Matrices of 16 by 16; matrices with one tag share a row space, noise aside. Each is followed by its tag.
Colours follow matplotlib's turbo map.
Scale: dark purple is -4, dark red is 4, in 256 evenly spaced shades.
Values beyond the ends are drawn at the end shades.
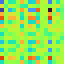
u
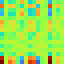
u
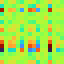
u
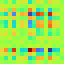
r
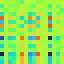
u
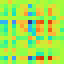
r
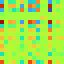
u
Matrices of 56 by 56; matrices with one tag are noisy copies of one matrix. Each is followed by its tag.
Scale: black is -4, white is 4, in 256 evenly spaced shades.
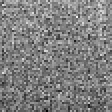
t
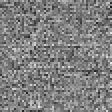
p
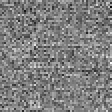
p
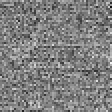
p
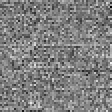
p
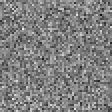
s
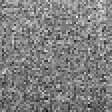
t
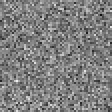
s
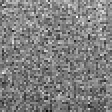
t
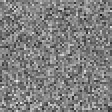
s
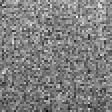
t
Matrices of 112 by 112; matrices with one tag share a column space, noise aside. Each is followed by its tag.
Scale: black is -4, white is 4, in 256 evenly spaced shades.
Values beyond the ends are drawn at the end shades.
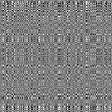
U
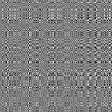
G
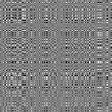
G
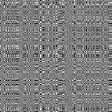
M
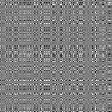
M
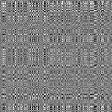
U
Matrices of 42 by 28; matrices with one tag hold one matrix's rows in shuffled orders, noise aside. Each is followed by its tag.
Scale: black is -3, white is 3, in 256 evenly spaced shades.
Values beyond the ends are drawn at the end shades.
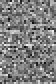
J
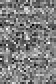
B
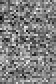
B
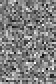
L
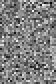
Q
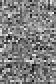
J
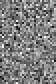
Q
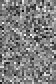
Q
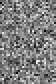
Q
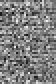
B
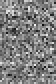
L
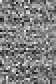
B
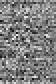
B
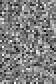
Q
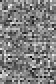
J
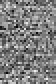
B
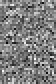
L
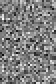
Q
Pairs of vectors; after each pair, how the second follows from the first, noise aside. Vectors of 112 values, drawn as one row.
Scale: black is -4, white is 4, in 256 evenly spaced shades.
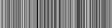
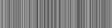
shrunk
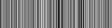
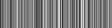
sign-scrambled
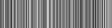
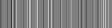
partly zeroed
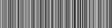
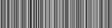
wrapped around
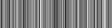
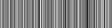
sign-scrambled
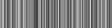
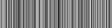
sign-scrambled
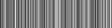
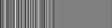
partly zeroed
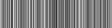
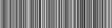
wrapped around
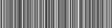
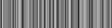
sign-scrambled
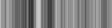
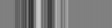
partly zeroed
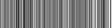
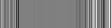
partly zeroed
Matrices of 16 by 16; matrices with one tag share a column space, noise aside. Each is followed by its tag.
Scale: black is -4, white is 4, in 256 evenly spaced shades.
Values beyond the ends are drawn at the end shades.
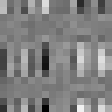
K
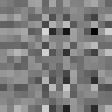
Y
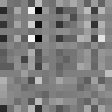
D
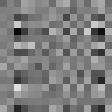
Y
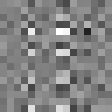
Y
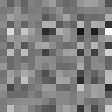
Y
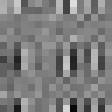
K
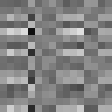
Y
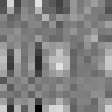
K
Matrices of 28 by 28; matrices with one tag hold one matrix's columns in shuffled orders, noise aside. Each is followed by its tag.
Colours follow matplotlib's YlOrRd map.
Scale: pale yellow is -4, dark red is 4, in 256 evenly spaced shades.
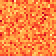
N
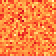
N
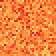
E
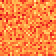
N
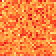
N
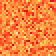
E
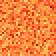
E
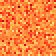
E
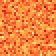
E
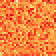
N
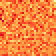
N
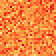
E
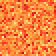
E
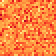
N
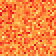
E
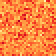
N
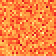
E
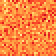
N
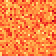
N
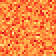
E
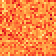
N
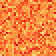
E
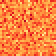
N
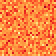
E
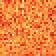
N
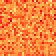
N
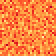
E
